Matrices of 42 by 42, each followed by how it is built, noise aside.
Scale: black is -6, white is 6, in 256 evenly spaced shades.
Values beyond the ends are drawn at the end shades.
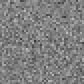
noise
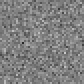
noise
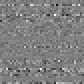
uneven rows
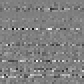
uneven rows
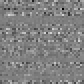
uneven rows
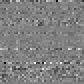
uneven rows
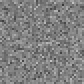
noise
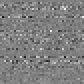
uneven rows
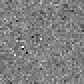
noise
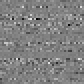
uneven rows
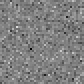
noise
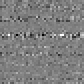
uneven rows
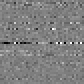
uneven rows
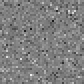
noise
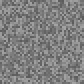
noise
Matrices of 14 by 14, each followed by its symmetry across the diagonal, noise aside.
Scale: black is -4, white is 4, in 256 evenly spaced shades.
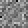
symmetric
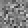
antisymmetric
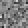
symmetric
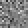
antisymmetric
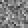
antisymmetric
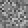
symmetric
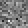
neither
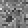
neither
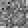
symmetric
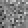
antisymmetric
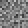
symmetric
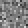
antisymmetric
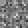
symmetric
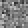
antisymmetric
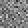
antisymmetric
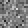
neither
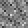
symmetric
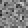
neither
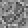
symmetric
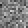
neither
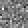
neither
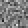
neither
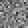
neither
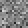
neither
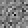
symmetric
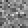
neither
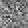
antisymmetric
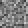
antisymmetric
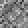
symmetric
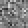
antisymmetric
